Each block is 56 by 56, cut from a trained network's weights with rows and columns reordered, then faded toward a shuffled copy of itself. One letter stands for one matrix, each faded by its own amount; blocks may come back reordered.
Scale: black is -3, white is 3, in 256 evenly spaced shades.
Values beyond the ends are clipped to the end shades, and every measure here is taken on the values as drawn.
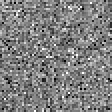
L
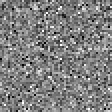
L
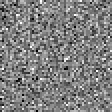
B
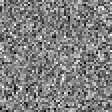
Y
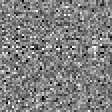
B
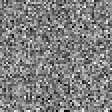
Y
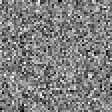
Y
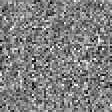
B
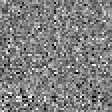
B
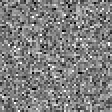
L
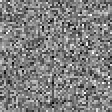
Y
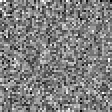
Y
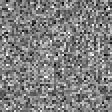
Y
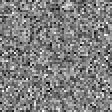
Y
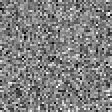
B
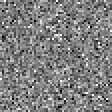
L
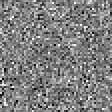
L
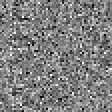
L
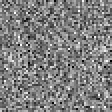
Y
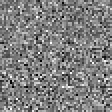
B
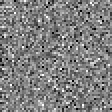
L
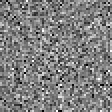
B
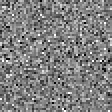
L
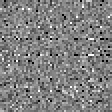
B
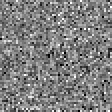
L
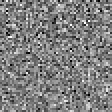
B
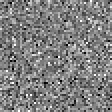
L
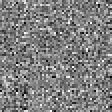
B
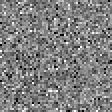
L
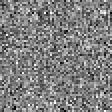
Y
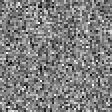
Y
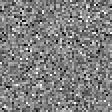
L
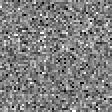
L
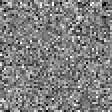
B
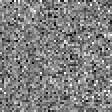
L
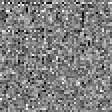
B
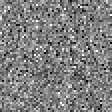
L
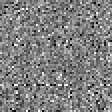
B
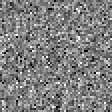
L
